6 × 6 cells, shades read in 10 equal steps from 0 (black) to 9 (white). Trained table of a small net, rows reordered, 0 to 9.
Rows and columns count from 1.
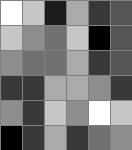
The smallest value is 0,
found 2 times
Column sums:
28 22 28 32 22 23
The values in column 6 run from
2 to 7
